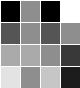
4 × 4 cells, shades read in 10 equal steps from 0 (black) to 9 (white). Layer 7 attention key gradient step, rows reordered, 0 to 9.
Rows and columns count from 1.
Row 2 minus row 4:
-5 0 -4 4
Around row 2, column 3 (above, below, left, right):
0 5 5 5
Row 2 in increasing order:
3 3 5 5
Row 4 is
8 5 7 1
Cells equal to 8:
1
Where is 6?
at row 3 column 1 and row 3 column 2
